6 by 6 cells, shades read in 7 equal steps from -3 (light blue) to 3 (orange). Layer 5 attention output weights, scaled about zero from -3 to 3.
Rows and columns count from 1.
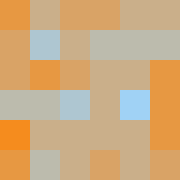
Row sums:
4 -4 6 -5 5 3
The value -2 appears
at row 2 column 2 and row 4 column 3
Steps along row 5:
down same same same up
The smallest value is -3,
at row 4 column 5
